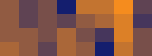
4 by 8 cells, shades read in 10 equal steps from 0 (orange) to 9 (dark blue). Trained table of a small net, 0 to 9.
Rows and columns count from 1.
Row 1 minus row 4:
1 2 -1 6 -2 -7 -2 1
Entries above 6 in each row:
1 1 1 1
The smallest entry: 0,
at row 1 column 7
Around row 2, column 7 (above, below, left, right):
0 1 3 7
